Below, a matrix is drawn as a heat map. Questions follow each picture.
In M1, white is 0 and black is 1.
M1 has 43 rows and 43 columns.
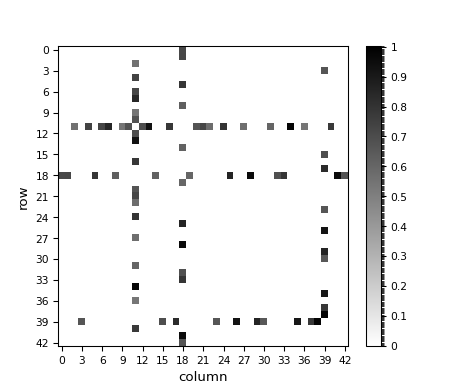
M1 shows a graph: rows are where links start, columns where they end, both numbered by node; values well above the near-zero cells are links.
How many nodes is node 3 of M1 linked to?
1
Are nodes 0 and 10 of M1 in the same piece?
no
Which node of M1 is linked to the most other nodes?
node 11
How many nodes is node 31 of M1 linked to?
1
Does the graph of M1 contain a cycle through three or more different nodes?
no
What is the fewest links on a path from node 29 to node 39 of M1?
1
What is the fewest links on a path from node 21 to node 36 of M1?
2
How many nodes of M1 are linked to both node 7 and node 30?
0
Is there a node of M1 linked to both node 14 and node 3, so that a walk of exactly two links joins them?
no
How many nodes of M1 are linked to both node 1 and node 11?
0
